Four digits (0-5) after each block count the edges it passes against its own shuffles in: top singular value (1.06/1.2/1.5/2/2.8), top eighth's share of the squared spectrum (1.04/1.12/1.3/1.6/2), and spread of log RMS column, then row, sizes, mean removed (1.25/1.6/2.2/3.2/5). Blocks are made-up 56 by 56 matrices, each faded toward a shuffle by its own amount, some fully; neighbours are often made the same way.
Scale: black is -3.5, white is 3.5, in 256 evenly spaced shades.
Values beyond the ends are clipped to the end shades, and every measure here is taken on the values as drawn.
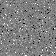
0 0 0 0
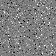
1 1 0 0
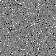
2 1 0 0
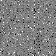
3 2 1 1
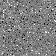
1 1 0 0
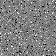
1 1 0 0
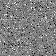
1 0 0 0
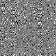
3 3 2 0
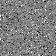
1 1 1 0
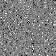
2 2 1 0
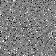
2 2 0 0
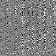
4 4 3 2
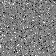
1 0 0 0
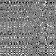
4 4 2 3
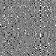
4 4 2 1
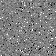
2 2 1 0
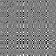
5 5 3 3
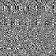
4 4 2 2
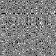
4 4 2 2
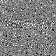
3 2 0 1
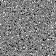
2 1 0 0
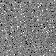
1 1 0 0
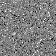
2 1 0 0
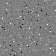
0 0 0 0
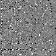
2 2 2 1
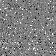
1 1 0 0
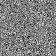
0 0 0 0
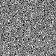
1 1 2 0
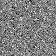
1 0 0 0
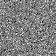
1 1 0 0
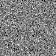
0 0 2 0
